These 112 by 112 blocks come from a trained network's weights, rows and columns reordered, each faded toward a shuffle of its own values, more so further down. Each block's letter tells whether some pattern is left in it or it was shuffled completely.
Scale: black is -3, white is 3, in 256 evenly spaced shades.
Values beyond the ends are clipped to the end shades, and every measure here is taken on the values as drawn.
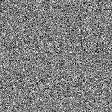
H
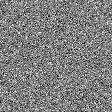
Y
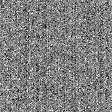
H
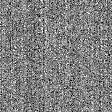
H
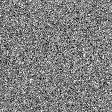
Y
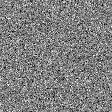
Y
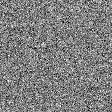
Y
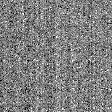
H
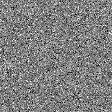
H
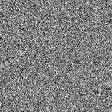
H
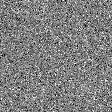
Y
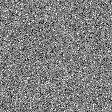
Y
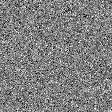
Y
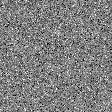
Y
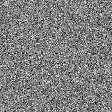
H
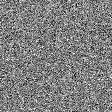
Y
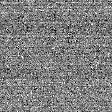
H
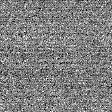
H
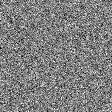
Y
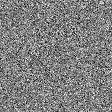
Y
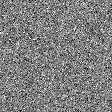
Y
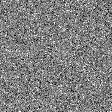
Y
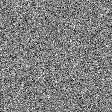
Y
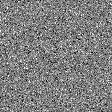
Y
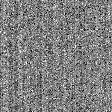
H
